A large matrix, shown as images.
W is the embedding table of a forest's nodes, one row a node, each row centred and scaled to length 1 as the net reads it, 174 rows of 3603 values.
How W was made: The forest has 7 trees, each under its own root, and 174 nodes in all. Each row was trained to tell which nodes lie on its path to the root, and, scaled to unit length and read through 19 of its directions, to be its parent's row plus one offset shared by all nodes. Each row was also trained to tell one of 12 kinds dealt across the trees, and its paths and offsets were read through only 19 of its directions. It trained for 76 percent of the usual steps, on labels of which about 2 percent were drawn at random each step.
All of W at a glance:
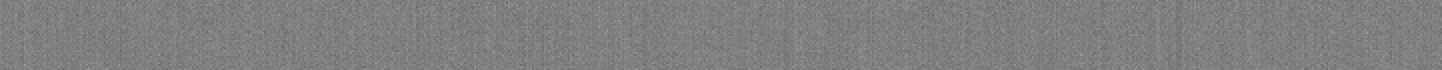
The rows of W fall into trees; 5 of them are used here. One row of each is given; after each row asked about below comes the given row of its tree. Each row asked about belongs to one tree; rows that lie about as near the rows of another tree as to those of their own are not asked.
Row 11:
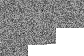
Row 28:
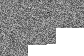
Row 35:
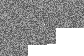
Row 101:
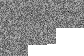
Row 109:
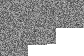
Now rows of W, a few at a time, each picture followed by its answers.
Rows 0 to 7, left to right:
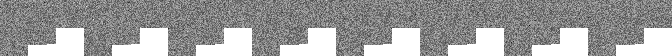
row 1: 101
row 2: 109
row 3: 35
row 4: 11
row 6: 101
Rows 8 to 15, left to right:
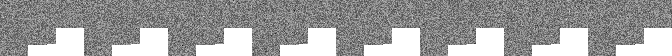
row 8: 28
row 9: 11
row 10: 11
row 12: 11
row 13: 11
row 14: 109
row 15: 28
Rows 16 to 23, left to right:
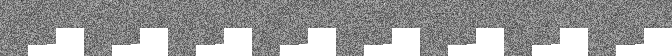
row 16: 11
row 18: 35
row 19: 28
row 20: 28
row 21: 28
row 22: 109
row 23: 28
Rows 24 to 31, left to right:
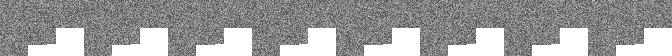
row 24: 101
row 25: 11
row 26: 101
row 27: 109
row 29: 35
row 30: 101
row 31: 109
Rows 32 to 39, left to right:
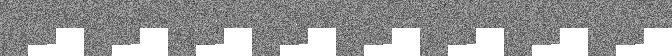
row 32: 11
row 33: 109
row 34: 28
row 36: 11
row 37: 28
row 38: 101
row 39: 28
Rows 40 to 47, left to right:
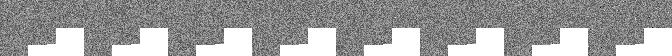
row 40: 109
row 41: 101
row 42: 28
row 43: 11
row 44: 35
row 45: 28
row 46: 11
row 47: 28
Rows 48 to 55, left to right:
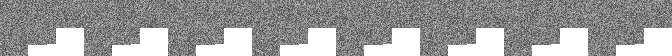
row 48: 11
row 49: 101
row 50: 101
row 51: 101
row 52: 101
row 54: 28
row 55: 35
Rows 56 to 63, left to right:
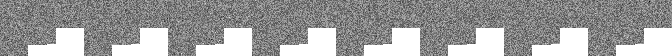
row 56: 101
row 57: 11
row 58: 101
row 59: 109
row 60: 101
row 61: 11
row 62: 35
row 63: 35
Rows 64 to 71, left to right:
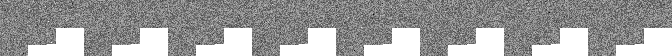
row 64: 28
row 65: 28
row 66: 28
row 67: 28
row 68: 11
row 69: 101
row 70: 109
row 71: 28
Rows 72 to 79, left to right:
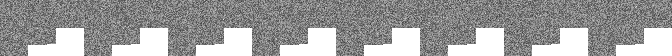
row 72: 35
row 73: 101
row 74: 109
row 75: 101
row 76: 101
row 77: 109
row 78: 28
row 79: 11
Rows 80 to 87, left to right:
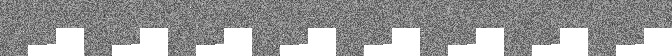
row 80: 109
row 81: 11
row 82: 35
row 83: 101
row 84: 101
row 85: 28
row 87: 11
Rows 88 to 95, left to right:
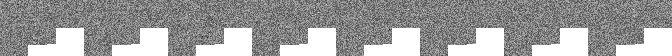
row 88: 28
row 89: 11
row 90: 109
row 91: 101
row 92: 11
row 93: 28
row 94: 109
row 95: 11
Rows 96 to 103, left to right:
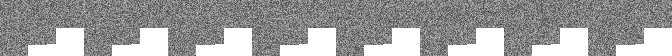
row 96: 11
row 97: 28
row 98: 11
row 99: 28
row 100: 101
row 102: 109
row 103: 11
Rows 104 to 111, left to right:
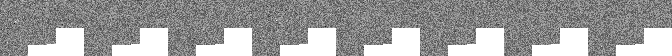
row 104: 109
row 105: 109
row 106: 28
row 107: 35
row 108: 109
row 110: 11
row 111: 28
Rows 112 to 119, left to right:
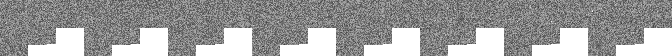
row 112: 101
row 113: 28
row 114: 109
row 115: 11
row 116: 109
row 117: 109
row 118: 28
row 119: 101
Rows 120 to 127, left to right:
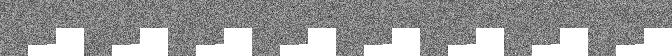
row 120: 11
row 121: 28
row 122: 35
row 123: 11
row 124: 11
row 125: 11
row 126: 28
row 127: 101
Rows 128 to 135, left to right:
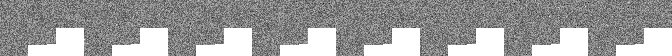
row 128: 101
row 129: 101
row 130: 11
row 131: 109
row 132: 11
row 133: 28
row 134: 35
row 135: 28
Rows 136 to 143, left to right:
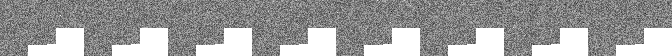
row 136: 109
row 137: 109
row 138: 109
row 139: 109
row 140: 11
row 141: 109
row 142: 28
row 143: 11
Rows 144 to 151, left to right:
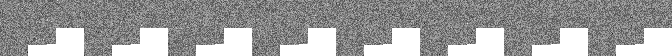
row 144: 11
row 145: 109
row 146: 28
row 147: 11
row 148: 11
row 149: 101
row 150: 11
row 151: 101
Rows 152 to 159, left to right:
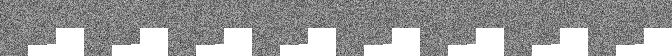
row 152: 109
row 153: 35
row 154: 28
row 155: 28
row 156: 109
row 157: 109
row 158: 109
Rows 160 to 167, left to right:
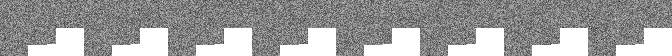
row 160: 109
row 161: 109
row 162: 28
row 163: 11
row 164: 11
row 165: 28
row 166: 28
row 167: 109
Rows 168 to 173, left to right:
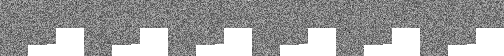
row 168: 28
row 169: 28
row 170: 11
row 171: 28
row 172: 109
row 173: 11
